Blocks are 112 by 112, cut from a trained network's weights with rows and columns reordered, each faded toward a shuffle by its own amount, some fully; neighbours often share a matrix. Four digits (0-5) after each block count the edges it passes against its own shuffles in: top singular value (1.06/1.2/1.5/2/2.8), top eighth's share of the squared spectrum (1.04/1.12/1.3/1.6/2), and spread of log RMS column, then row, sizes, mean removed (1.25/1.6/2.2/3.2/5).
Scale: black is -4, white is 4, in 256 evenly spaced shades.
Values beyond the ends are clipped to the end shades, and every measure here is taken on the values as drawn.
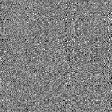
4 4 2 3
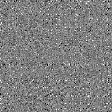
4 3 2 2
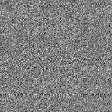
4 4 2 2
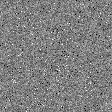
0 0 0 0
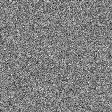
2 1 0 0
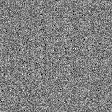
3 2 1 1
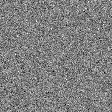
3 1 0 0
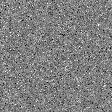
0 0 0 0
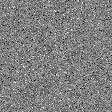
0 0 0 0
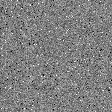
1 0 0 0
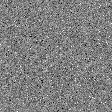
1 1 0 0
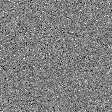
1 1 0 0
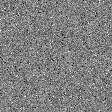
0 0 0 0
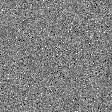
1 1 0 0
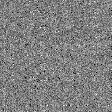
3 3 1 2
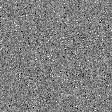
1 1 0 1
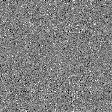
2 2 1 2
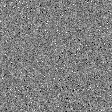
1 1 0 1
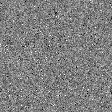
2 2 0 1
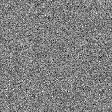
2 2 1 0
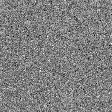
2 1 0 0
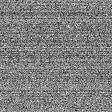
4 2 0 0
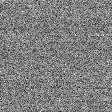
1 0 0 0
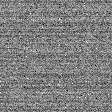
4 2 0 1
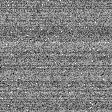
4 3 0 1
